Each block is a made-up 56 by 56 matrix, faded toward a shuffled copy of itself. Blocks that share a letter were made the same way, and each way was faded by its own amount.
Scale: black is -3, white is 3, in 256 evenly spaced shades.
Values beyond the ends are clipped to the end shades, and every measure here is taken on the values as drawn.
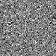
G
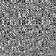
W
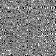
W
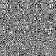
W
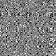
W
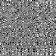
W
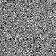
G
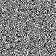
G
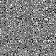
G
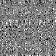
W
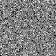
G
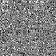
G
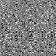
W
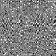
W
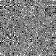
W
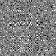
W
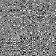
W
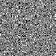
G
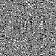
G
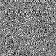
G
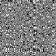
W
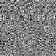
W
